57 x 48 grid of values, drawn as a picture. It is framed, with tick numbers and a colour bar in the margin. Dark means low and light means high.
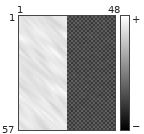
The table splits into one row of 2 panels. Panel 1,1: very high, slanting down to the right, faint in contrast. Panel 1,2: low, checkered.
